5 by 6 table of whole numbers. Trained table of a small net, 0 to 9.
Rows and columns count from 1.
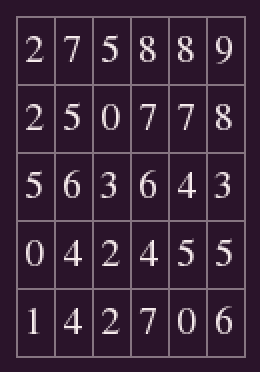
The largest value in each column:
5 7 5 8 8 9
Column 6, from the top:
9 8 3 5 6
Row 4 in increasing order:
0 2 4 4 5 5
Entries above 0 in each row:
6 5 6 5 5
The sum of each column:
10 26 12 32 24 31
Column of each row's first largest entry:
6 6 2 5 4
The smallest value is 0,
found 3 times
